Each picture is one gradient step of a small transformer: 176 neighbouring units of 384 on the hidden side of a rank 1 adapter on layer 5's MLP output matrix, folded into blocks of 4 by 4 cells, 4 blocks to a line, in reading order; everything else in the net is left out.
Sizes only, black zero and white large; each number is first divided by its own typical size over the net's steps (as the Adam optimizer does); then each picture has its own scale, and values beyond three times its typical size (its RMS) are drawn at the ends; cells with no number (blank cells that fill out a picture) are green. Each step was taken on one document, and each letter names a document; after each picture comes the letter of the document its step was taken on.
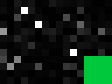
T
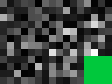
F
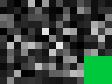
F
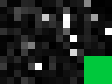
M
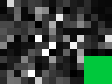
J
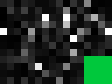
M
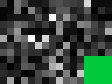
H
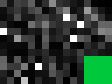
M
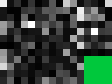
H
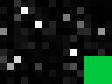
T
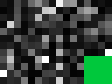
H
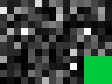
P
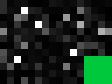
T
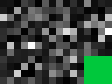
F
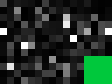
M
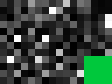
H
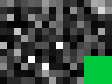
P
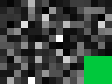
H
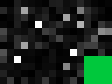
T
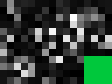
J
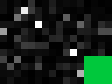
T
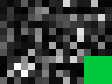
J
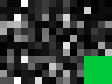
H
